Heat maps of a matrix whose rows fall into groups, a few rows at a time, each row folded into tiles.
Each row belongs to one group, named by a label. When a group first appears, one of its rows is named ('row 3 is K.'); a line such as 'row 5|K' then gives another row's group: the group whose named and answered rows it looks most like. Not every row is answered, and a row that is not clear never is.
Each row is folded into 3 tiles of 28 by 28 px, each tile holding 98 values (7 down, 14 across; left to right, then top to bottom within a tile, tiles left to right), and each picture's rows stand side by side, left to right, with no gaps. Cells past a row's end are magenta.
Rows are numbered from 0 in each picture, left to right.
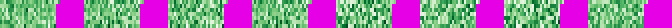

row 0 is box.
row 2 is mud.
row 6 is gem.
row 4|gem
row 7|gem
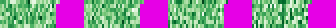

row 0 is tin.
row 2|box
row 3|gem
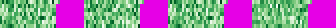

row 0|box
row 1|mud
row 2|box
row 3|mud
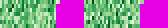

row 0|mud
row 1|mud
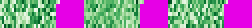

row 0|gem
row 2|gem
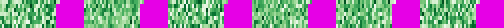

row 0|gem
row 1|mud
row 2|gem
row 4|mud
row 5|tin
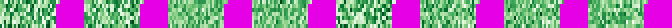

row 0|gem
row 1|gem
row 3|mud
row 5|mud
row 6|mud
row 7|tin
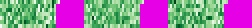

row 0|tin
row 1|tin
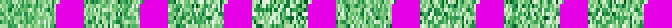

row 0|tin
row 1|box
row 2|tin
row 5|tin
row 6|box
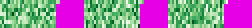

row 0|gem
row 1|mud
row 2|tin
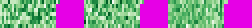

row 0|gem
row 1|box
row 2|tin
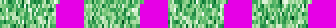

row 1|box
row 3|tin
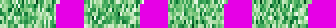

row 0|tin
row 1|tin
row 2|mud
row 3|box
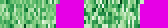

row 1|tin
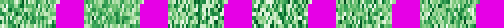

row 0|tin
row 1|tin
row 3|gem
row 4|mud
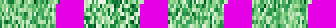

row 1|gem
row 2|tin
